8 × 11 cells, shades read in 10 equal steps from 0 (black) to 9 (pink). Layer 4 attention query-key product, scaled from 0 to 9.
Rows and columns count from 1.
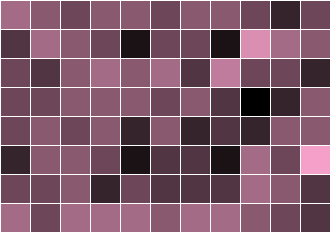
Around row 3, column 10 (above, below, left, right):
6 2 4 2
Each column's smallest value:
2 3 4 2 1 3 2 1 0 2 2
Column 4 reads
5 4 6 5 5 4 2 6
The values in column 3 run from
4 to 6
